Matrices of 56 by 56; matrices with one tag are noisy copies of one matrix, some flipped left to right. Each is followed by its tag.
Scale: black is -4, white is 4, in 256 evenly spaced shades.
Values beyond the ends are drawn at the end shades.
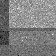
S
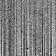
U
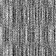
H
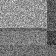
S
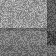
S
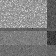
S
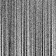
U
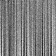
U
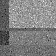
S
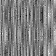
H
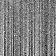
U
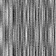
H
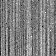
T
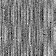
H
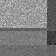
S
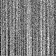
T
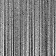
U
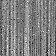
T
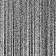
U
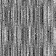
H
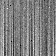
U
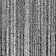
T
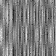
H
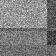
S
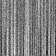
T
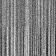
T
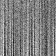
U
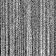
T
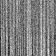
T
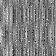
H
